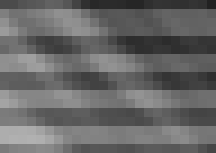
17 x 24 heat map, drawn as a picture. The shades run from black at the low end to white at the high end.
Average level on the scale: 40%. Stripes: horizontal, repeating 4 times. Slope: up to the bottom left. Ninth with the lowest average: top right.
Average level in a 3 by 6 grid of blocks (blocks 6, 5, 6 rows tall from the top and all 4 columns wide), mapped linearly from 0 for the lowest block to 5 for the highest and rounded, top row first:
3 2 2 0 0 0 | 4 3 2 3 1 1 | 5 4 3 2 3 2
